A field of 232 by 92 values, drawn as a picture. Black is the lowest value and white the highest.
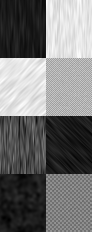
It is made of 4 by 2 panels. Panel 1,1: very low, streaked downward, faint in contrast. Panel 1,2: very high, streaked downward, faint in contrast. Panel 2,1: very high, slanting up to the right, faint in contrast. Panel 2,2: high, checkered. Panel 3,1: low, streaked downward. Panel 3,2: very low, slanting down to the right, faint in contrast. Panel 4,1: very low, blotchy, faint in contrast. Panel 4,2: middling, checkered.
